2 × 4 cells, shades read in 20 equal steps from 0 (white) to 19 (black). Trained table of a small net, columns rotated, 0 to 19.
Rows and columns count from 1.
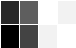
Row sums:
29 34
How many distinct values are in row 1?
4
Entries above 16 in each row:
0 1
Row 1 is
16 12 0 1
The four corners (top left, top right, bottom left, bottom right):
16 1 19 0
